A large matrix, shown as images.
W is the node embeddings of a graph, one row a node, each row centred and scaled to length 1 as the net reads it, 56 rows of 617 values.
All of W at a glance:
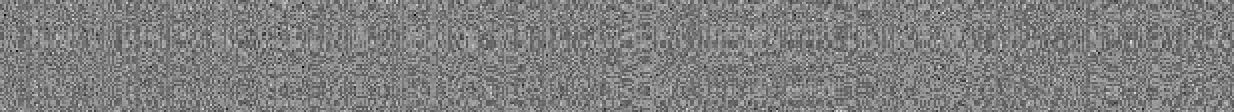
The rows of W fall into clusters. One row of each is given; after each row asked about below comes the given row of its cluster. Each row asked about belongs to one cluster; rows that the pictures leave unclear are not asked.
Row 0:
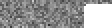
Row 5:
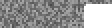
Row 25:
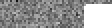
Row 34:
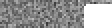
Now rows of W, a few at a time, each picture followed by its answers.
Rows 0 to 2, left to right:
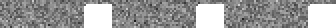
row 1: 0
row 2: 25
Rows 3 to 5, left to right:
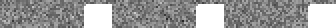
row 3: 25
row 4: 25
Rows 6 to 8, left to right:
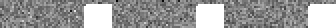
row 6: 0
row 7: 5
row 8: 34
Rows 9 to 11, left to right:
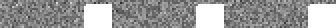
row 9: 5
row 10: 0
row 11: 25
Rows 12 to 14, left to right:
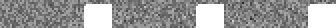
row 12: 5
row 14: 25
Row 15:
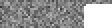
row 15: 0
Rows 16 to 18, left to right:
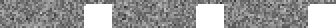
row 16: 25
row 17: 25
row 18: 25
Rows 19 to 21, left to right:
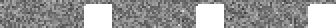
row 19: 25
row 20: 0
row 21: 0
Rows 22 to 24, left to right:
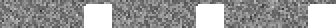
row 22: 0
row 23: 0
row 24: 25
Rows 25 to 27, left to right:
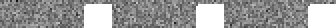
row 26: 34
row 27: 34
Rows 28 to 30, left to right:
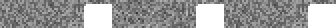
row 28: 5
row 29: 25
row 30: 5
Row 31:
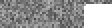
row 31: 25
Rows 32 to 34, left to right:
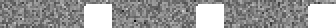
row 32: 34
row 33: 0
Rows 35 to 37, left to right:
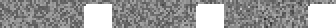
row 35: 0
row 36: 5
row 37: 34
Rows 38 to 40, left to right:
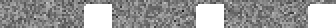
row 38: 25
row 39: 0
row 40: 0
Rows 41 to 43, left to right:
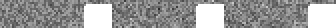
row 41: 5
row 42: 0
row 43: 5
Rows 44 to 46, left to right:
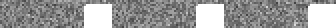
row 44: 25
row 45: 25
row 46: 5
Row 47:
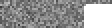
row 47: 25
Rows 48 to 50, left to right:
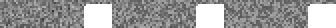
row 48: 34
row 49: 25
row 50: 0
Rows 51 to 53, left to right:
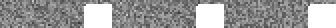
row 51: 0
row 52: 0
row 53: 34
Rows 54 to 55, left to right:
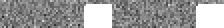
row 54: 5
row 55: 34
